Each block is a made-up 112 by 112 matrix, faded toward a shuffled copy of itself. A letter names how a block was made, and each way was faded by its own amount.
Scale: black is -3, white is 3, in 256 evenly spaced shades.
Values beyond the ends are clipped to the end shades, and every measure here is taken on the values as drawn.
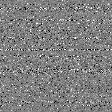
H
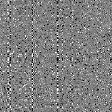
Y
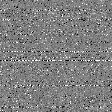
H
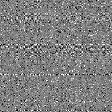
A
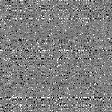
A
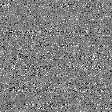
H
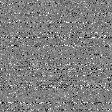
H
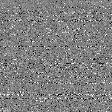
H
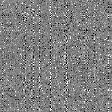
Y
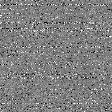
H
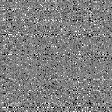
A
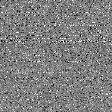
H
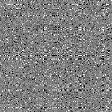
A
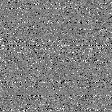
H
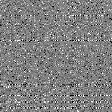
A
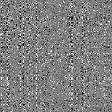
Y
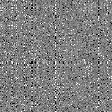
Y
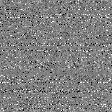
H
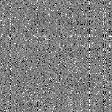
Y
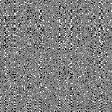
Y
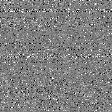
H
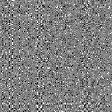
Y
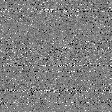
H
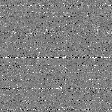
H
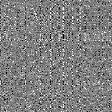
Y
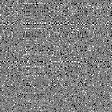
A
